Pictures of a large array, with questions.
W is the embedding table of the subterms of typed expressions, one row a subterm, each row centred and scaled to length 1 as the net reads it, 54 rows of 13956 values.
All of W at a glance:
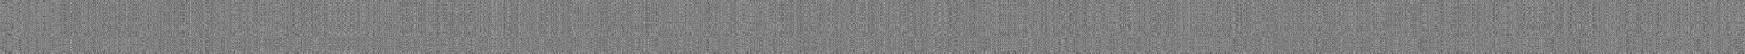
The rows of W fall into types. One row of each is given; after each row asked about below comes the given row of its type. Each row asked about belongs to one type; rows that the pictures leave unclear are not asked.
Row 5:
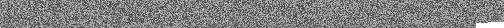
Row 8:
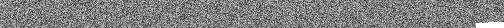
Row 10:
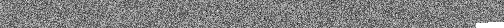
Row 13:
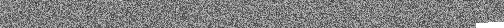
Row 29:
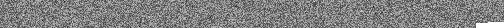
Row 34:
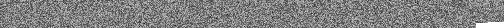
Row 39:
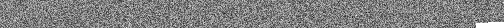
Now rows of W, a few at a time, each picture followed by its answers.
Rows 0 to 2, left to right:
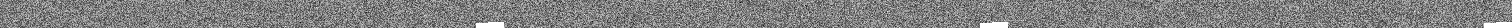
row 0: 29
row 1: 29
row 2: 10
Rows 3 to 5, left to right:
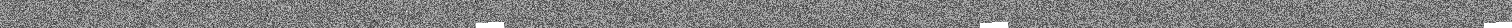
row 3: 10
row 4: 5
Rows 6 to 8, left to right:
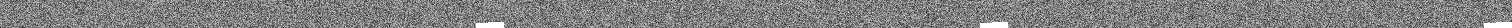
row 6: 10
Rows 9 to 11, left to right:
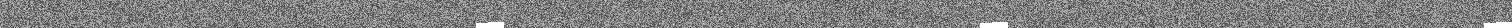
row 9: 5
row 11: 8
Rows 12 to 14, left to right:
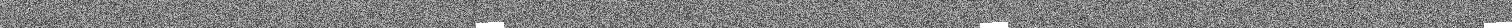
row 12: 8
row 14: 39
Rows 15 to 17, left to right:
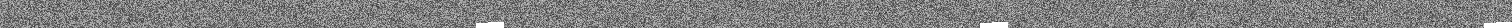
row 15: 5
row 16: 29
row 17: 10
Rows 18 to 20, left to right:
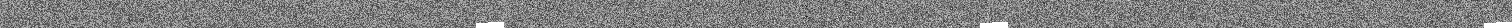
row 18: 5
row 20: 13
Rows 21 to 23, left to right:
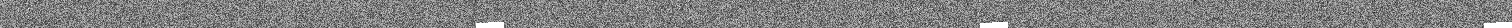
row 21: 8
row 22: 39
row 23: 29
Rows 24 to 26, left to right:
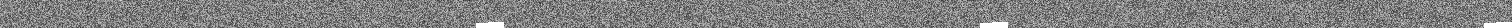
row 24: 13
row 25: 13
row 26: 10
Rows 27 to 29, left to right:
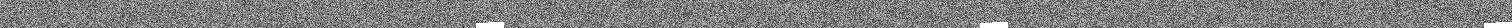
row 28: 10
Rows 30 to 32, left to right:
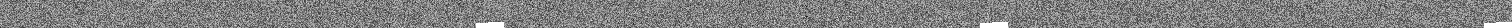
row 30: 10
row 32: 5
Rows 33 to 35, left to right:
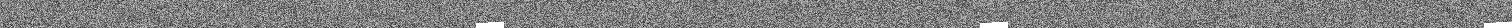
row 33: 5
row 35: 34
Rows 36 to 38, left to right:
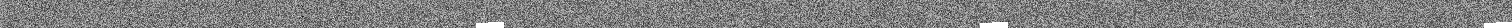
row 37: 8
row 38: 13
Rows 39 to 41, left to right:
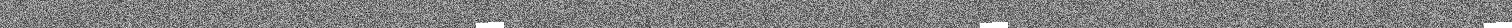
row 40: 8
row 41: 8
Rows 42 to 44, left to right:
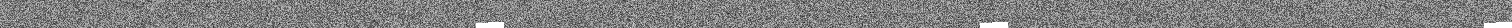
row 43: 39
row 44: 5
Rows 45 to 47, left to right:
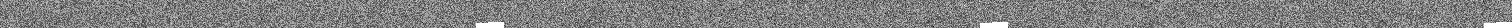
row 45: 8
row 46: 39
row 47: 10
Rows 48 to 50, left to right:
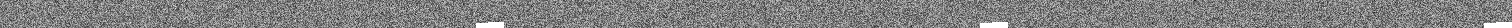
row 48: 39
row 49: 8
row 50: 29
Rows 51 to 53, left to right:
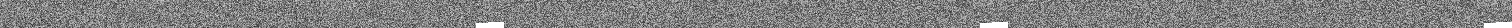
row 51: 5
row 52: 34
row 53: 34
